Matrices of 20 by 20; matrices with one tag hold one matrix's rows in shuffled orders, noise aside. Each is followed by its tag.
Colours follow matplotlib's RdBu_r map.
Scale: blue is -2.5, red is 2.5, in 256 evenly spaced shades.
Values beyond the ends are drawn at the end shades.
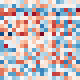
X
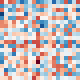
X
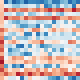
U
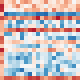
U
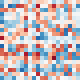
X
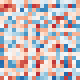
X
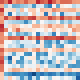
U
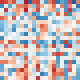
X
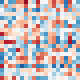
X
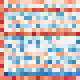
U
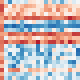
U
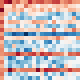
U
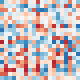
X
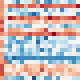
U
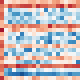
U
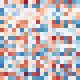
X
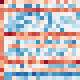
U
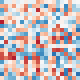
X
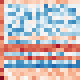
U
